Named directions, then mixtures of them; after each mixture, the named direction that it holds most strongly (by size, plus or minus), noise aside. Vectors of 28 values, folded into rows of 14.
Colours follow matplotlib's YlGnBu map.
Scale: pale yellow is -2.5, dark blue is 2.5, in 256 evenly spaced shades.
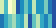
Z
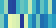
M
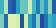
M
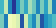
M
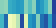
M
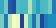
M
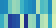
M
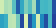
Z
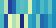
M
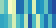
Z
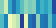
M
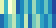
Z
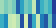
Z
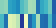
M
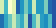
Z
